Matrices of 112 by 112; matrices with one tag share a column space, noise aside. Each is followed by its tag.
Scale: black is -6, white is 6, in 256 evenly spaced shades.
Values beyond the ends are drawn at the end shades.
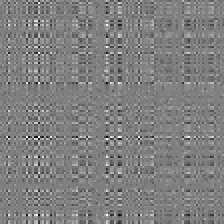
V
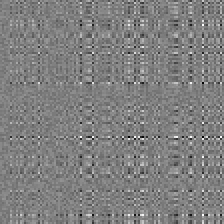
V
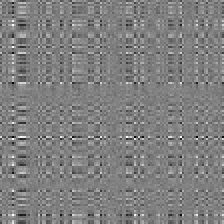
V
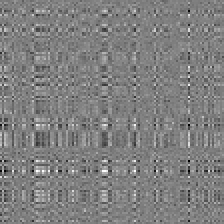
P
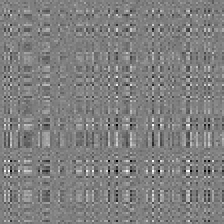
P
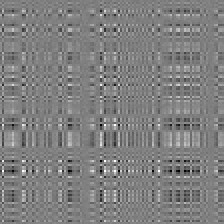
P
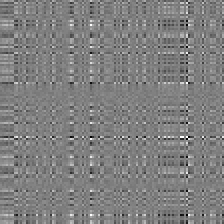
V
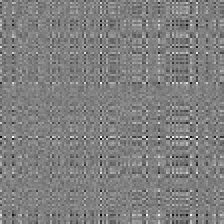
V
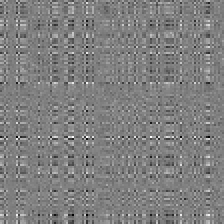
V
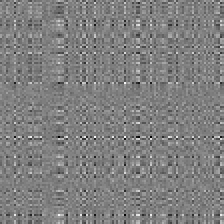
V
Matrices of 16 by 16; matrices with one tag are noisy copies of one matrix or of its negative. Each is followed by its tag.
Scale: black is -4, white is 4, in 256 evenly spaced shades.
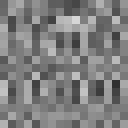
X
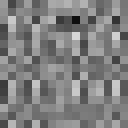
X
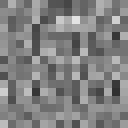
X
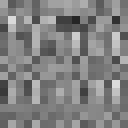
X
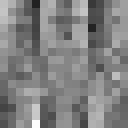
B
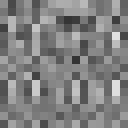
X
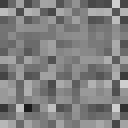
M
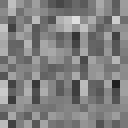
X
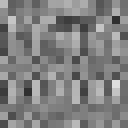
X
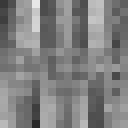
B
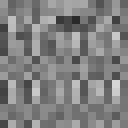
X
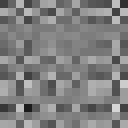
M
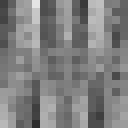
B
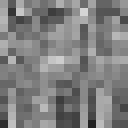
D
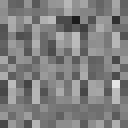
X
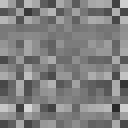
M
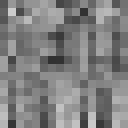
D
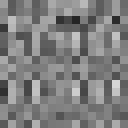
X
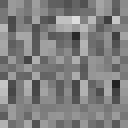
X
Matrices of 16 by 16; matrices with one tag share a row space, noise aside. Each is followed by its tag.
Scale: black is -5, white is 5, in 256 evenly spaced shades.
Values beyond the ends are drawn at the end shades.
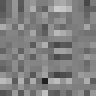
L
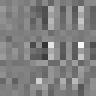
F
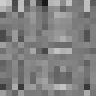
L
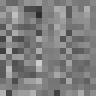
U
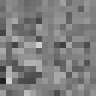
U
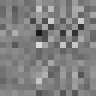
F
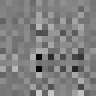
F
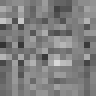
L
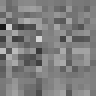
U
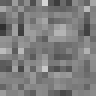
L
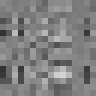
L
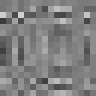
L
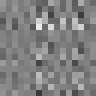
F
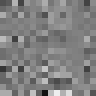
L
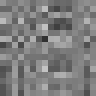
L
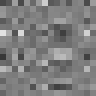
L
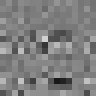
L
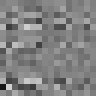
U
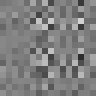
F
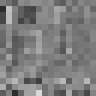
U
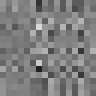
F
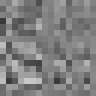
U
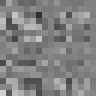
U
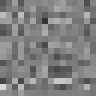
L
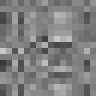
L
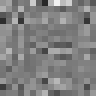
L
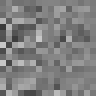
U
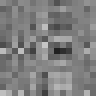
L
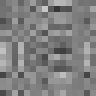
L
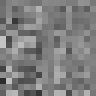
U
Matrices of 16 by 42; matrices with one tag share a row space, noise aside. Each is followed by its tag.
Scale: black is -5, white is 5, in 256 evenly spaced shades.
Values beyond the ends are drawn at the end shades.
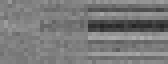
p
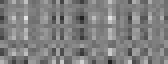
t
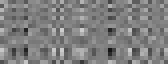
t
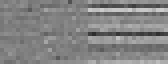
p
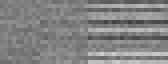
p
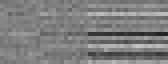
p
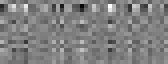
t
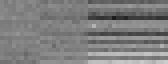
p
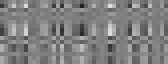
t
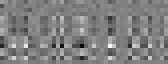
t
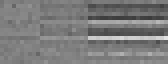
p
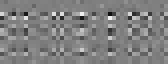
t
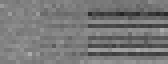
p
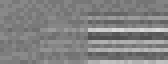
p
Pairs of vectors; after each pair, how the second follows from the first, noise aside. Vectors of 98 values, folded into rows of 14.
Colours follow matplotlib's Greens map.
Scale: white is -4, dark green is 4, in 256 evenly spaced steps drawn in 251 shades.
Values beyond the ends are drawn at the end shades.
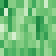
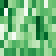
scaled up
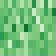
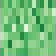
negated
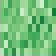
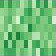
wrapped around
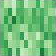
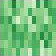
reversed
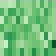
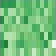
negated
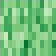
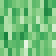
negated
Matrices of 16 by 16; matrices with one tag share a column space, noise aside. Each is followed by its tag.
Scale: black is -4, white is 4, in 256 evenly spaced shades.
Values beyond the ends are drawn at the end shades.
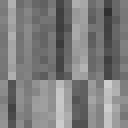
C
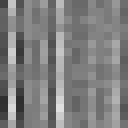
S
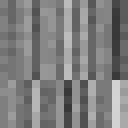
C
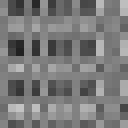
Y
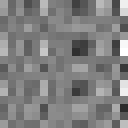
Y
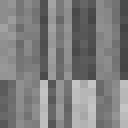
C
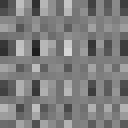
Y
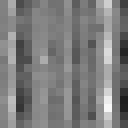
S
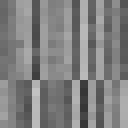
C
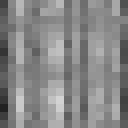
S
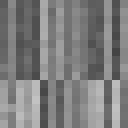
C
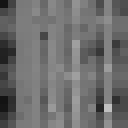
S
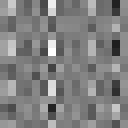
Y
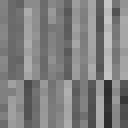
C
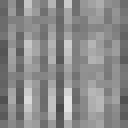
S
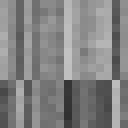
C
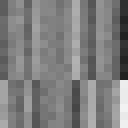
C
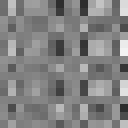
Y
